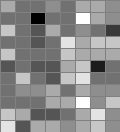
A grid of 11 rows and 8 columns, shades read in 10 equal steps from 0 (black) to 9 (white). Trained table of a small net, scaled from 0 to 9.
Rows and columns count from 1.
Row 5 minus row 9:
3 0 0 -2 1 -3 1 -1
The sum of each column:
58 49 39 50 59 74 59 55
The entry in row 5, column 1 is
7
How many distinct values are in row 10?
6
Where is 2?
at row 3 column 8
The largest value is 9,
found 2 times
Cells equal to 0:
1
